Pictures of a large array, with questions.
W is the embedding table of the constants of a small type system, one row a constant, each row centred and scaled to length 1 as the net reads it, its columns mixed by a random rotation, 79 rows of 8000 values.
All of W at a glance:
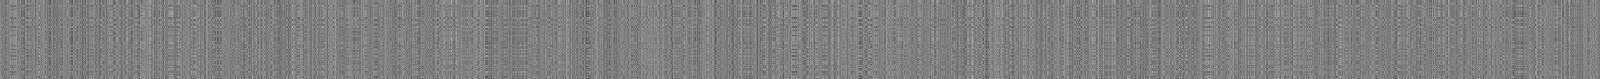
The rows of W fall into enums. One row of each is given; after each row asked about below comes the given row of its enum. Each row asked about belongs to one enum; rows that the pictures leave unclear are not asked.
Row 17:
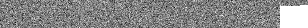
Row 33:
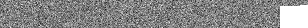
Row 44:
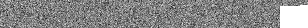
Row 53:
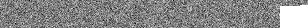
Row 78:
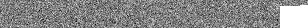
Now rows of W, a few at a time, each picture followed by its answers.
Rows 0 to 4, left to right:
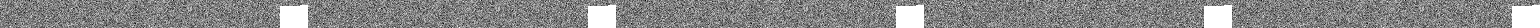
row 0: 53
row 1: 53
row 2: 53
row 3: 33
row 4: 53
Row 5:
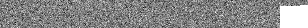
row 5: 17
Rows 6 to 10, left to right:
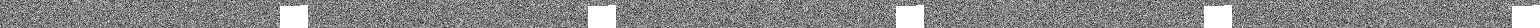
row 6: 17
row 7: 78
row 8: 53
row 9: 17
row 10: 78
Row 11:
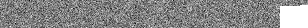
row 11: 53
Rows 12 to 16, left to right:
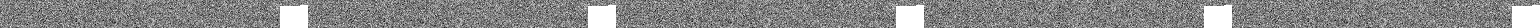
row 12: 78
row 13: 78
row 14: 78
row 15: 53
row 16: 78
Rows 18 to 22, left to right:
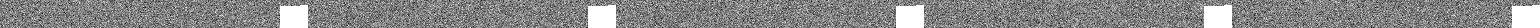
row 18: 17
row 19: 33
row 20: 33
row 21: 78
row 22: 17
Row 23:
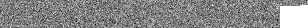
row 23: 78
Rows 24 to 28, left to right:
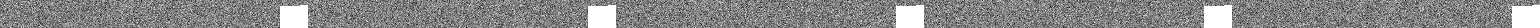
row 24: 33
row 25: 44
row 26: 17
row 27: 17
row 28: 53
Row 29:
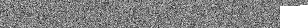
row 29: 44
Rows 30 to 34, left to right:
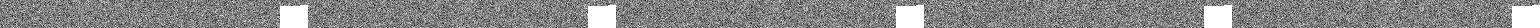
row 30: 17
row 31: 53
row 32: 53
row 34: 53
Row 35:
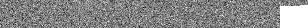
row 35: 17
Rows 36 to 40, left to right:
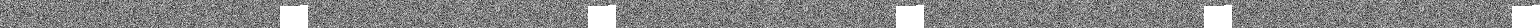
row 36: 44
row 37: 53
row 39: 53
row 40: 53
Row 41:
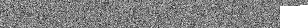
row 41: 44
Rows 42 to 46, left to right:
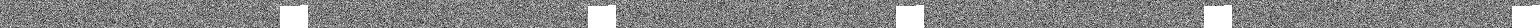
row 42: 78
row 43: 78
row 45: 17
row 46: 33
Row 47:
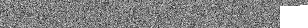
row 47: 44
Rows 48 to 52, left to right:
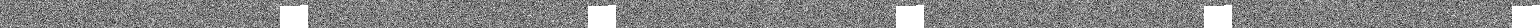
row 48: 78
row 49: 17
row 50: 53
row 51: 53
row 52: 17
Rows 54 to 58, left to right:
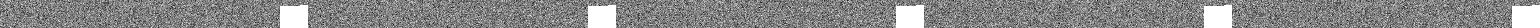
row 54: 44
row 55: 17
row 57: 53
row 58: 44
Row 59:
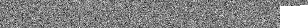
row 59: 17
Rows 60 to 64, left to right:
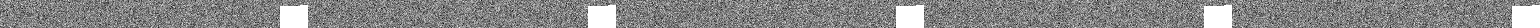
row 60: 44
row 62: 33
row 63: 53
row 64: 44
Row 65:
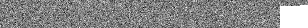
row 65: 17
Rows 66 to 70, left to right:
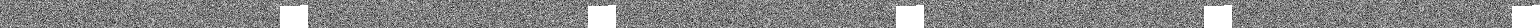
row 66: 78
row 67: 17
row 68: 78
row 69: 33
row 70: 53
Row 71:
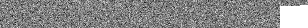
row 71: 17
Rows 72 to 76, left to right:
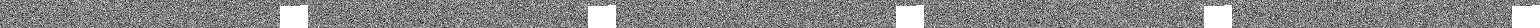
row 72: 17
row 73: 78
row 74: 17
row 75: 78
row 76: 44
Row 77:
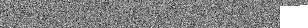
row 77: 44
